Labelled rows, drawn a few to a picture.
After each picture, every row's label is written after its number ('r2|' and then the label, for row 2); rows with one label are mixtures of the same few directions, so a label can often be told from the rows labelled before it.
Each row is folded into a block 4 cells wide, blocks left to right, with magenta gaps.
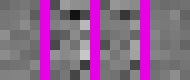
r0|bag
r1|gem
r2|gem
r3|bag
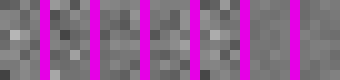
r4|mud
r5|mud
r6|bag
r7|bag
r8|mud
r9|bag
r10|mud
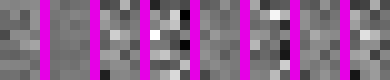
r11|bag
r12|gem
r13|mud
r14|bag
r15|mud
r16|gem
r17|mud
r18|mud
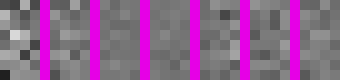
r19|mud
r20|mud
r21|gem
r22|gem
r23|gem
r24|bag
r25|mud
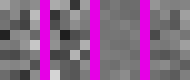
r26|bag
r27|mud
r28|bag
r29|bag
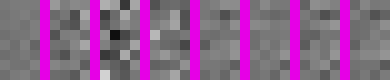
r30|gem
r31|bag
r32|mud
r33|bag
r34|gem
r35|gem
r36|gem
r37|gem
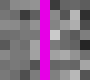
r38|gem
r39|bag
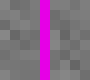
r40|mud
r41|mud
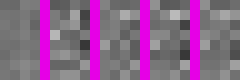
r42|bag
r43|bag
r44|gem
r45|gem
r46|gem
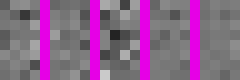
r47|gem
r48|bag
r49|mud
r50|gem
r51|gem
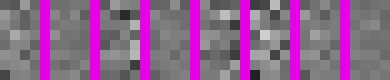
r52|mud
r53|bag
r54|gem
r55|mud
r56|gem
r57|mud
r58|mud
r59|bag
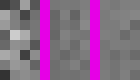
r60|mud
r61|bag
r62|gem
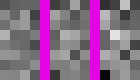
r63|bag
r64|mud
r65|mud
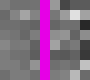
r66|gem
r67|gem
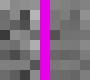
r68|bag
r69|bag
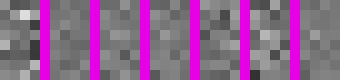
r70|gem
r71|bag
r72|mud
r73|mud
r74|bag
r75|mud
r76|mud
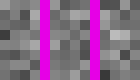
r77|bag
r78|gem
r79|mud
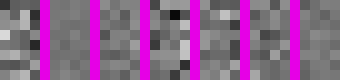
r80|bag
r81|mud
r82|bag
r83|gem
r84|gem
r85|mud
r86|mud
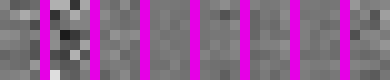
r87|gem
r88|mud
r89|mud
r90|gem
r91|gem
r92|bag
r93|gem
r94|bag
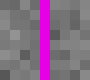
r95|mud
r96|bag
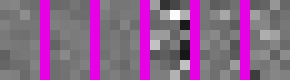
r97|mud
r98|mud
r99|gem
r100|gem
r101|gem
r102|mud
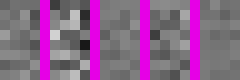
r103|bag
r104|bag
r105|bag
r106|bag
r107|gem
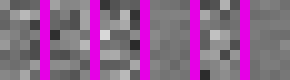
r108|gem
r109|bag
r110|bag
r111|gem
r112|mud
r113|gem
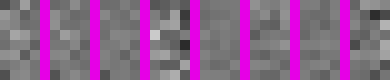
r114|mud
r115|mud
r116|mud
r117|bag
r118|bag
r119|bag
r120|bag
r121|gem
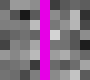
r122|gem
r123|bag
